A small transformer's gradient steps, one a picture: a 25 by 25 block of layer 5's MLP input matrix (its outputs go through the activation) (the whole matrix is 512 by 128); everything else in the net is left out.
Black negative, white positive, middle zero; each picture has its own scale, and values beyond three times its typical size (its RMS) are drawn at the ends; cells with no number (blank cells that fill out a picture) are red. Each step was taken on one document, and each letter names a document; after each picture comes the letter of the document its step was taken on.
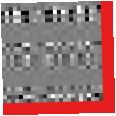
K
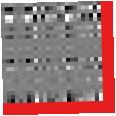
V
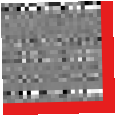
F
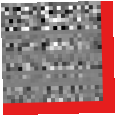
K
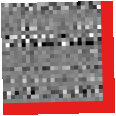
F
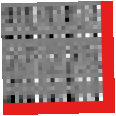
V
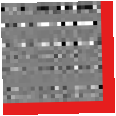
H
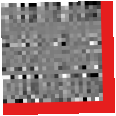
F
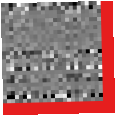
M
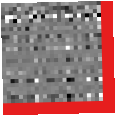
V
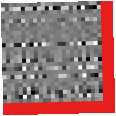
F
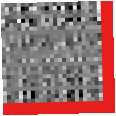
M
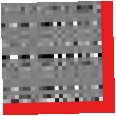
H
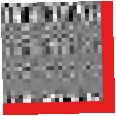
K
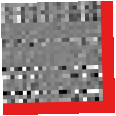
F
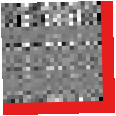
K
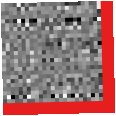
M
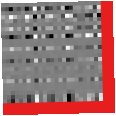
V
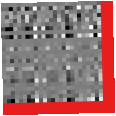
V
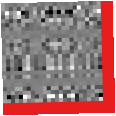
K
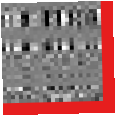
K
